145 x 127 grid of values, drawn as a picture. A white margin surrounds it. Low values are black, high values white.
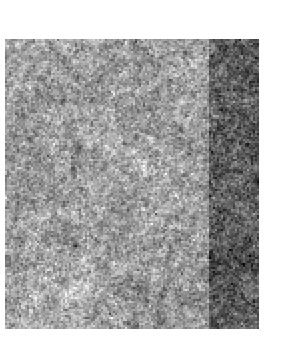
Seam: vertical, 80% of the way across, the left part higher. Stripes: none. Grain: blotchy.
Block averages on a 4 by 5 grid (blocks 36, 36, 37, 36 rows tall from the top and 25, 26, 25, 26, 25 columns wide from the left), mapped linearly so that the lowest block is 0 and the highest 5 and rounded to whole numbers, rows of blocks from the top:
4 4 4 4 0 | 4 4 5 4 0 | 4 4 4 4 0 | 5 5 4 4 0
